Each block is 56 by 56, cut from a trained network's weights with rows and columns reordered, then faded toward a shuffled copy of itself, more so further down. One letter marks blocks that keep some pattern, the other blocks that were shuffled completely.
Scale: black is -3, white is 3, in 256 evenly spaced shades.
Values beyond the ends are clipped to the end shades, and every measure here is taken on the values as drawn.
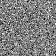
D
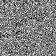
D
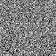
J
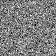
D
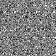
J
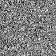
J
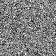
D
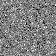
D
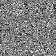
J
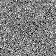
D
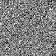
J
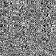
J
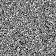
D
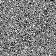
D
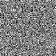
J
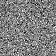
D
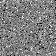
D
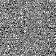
J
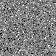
D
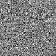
J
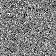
D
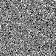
D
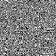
J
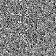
J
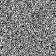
J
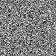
J
